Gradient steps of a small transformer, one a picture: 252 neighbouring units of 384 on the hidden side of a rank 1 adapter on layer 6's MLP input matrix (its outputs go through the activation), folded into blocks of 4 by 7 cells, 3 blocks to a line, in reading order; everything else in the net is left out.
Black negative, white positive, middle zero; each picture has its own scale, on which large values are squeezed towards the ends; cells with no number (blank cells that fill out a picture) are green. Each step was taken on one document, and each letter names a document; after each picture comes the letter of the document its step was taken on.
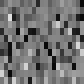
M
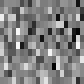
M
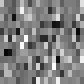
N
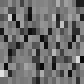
M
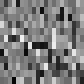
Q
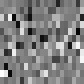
M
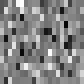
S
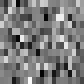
Q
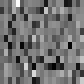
S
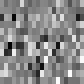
N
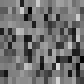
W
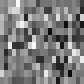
W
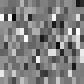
M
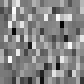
Q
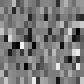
W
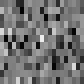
W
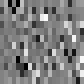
S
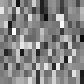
Q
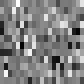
W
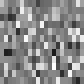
N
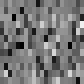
N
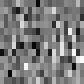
M
